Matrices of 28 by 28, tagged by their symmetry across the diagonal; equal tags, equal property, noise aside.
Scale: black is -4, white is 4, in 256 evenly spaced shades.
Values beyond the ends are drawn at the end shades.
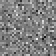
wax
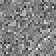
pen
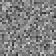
pen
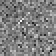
pen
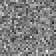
wax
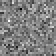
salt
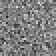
salt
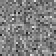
salt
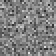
wax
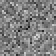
pen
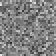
wax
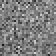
wax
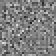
salt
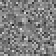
salt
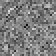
pen
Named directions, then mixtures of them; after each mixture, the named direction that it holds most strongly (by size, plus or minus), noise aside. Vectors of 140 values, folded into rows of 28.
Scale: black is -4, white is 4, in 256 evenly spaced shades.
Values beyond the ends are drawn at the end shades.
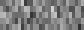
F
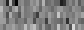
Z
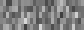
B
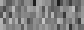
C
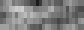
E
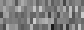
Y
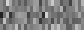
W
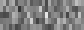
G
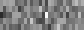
G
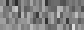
Z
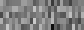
Y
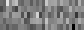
Z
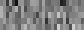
Z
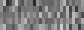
Y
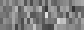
G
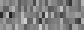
W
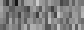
Z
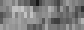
E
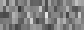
G
